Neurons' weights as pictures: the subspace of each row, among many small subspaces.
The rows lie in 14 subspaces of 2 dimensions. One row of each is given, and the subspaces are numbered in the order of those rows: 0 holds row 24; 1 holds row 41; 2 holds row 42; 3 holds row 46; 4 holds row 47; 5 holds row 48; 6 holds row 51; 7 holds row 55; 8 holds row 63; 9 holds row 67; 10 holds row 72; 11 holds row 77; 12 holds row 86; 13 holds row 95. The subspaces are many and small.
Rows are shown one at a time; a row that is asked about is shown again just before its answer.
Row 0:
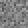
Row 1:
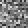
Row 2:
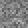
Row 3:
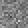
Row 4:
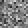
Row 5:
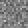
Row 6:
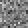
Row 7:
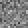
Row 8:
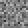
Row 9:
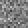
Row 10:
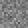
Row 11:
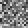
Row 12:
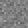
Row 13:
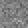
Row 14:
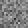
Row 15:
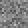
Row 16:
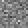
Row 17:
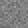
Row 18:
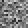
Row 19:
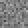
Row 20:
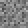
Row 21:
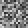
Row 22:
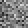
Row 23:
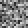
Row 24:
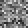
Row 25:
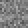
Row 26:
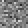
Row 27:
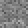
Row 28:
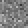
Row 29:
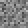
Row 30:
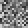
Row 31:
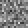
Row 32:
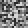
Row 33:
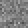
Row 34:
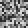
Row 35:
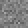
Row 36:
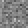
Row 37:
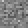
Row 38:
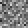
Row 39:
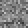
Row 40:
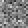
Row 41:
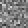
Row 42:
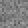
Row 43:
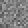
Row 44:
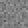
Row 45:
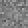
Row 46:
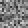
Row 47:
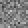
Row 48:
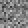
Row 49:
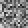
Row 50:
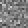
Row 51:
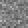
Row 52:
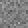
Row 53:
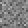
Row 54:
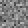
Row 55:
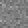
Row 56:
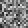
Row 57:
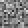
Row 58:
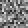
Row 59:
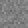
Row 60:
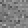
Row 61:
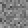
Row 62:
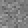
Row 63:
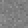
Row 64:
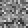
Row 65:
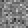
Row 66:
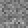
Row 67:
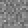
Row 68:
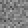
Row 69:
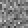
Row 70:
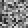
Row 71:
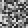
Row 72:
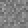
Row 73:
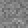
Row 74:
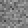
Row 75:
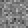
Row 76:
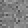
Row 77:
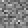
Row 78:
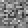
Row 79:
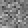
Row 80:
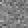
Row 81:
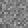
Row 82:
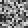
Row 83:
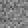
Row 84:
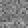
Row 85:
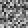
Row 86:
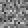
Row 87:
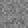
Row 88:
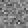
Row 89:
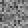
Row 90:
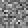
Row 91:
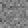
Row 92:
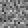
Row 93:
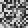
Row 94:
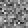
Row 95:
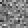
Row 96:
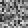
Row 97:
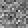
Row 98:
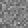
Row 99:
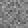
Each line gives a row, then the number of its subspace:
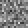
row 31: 12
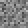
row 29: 10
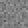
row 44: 9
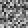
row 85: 5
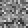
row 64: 0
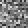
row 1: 1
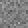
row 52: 4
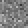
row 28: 8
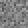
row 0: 10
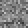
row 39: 0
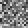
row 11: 13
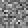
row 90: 11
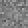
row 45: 9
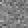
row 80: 13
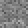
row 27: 0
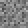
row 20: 10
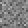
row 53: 13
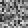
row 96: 3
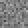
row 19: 9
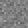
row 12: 11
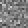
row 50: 1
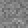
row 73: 8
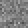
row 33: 2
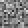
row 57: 9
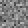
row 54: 11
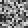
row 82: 8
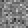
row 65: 3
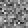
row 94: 11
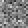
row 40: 0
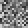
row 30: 13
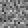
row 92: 12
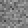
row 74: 5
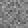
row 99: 4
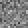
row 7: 4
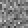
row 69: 6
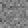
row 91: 7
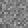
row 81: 1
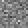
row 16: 11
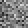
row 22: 13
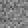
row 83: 5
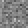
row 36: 3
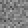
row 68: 5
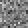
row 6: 4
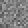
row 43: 1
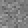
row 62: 4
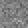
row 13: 8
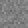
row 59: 12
